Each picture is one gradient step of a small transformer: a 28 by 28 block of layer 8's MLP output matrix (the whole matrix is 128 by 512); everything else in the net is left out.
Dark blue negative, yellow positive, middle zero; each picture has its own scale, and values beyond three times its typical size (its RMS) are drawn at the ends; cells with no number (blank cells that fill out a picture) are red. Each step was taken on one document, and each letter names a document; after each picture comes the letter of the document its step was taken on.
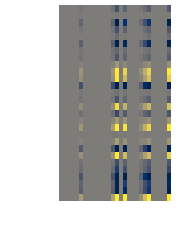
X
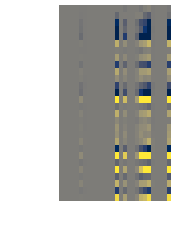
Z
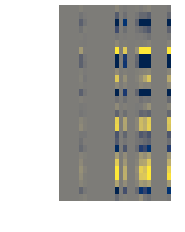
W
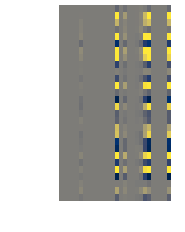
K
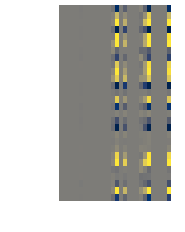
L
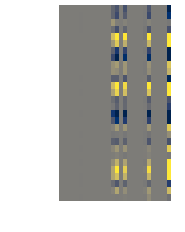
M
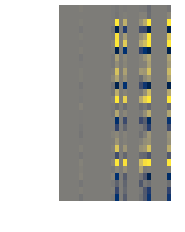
L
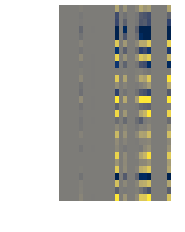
Z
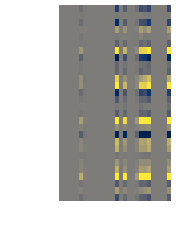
W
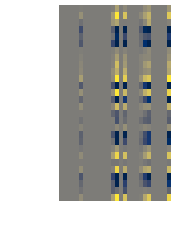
X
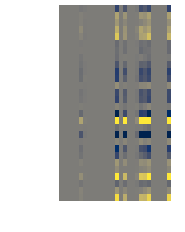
W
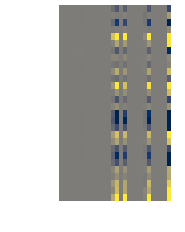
M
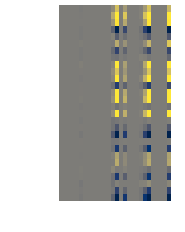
L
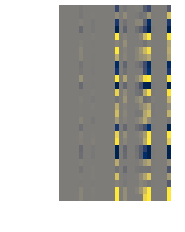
Z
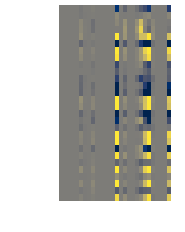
Z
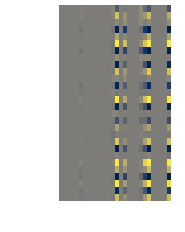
L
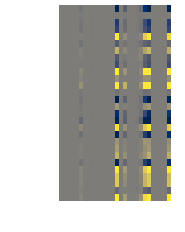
K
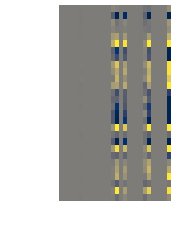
M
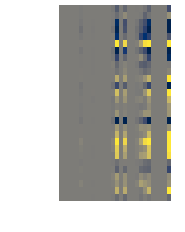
Z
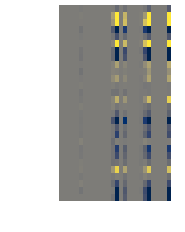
L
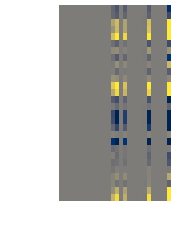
M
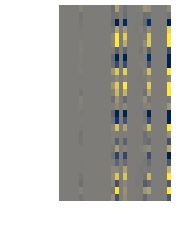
M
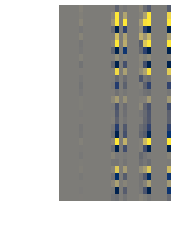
L
